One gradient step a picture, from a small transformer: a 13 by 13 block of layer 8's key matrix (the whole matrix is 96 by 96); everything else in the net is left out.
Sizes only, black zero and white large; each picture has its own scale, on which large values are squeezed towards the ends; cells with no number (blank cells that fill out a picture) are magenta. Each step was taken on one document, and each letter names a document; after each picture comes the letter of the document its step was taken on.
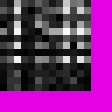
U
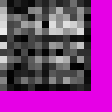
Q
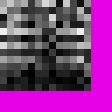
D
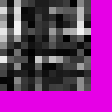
U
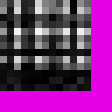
U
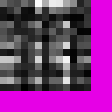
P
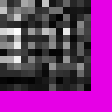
D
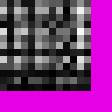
U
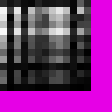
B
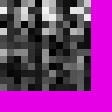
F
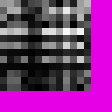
Q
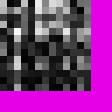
U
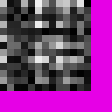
P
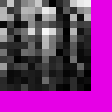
B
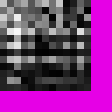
D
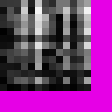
Q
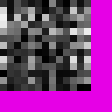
Q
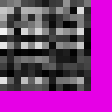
Q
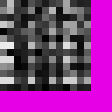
P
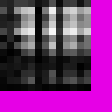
B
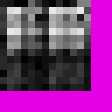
B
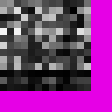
D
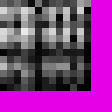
B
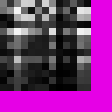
D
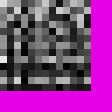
P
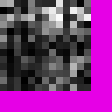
F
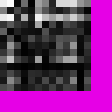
P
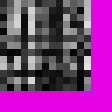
Q
